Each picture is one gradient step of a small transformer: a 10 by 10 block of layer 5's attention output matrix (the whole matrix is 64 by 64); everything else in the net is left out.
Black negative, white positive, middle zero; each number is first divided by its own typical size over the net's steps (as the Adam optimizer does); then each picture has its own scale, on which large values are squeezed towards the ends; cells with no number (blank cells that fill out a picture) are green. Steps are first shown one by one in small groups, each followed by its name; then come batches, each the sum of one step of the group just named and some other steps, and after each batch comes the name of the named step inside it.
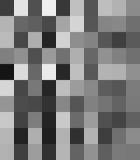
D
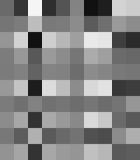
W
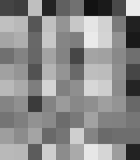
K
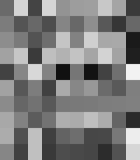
D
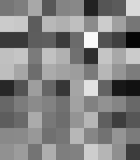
K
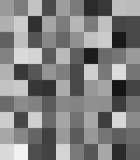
K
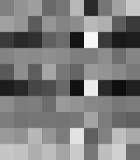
K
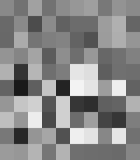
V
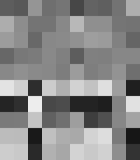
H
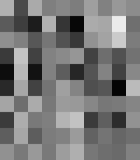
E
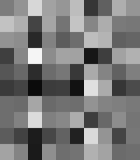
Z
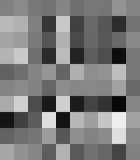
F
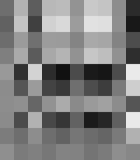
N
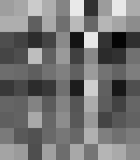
Z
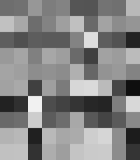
H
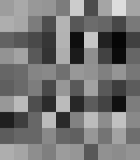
F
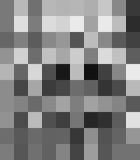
N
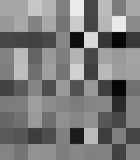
E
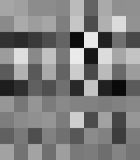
E
